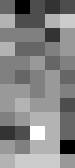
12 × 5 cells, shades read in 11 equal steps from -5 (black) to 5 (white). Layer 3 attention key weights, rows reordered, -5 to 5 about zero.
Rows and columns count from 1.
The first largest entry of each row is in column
1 5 5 1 3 4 1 2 3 3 3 2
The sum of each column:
5 -4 9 7 -6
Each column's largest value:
2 3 5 3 3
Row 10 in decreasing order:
5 2 -1 -2 -3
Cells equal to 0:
13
